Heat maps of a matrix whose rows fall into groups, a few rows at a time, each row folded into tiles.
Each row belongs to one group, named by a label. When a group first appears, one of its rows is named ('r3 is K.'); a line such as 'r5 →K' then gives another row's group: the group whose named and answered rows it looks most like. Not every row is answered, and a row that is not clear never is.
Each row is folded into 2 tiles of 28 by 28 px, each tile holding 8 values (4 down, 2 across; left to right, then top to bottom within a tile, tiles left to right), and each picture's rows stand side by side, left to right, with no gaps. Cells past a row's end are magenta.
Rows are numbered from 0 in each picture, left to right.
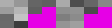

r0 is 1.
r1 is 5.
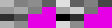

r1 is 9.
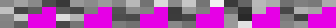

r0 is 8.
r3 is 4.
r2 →4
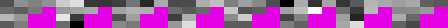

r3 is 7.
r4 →8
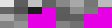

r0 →5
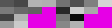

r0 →7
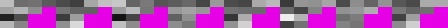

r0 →9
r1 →7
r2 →9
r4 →7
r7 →7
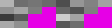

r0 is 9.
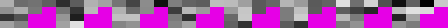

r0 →9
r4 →1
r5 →1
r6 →5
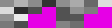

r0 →8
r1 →4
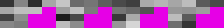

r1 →9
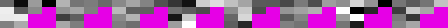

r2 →8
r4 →1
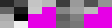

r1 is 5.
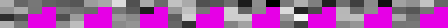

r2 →5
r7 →5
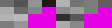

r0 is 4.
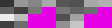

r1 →7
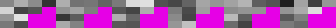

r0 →8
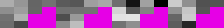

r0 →1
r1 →7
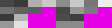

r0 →7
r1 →4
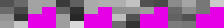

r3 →4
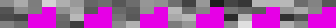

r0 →4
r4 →7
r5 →9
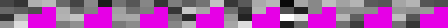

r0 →7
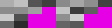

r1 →8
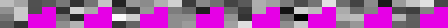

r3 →5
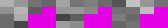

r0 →1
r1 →9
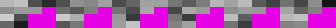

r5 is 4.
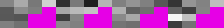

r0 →4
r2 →8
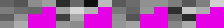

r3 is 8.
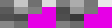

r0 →4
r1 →4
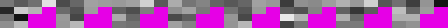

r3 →9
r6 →5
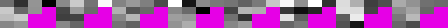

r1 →4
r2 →8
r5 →5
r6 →1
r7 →1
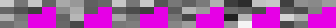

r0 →5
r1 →1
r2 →5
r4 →7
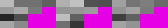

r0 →9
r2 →9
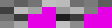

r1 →9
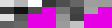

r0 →5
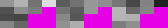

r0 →4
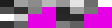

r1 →4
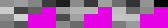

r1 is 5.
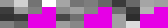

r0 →4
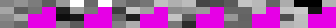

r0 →8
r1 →4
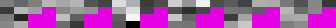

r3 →5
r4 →7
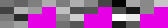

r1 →8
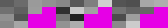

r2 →7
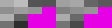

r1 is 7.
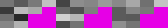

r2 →4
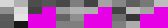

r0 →1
